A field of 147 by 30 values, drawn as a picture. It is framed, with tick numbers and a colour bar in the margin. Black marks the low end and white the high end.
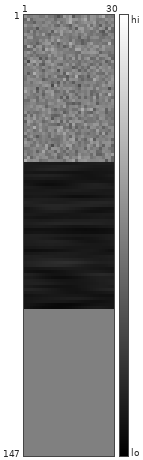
It is made of 3 by 1 panels. Panel 1,1: middling, fine-grained. Panel 2,1: very low, streaked across, faint in contrast. Panel 3,1: middling, flat.
